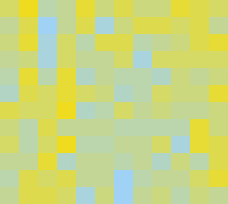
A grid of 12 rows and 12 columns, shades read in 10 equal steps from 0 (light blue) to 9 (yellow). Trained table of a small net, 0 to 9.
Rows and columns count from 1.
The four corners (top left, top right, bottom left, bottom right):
6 6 4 4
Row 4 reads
4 5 1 6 4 4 6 1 6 6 6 6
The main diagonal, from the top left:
6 7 1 6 2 5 6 3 6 5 6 4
